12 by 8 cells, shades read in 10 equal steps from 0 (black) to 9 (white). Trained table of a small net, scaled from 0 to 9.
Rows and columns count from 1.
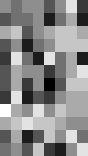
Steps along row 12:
up down up down down up up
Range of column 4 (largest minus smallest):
7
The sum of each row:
37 28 47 39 34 39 33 33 52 51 37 35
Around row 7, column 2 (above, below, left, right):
6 8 3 2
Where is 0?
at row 7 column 5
